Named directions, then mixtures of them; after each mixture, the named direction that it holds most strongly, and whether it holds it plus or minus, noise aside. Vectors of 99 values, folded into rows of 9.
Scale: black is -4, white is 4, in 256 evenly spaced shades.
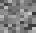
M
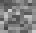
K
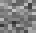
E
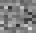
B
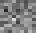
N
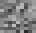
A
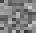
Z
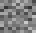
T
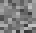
Z, plus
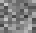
M, minus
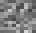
A, minus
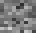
A, minus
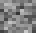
K, minus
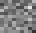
T, minus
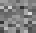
B, minus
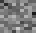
M, plus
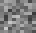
K, minus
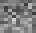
N, plus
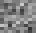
A, plus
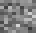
B, minus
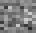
B, minus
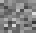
A, plus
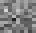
N, minus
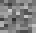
K, plus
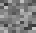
M, plus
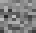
K, minus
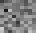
N, plus
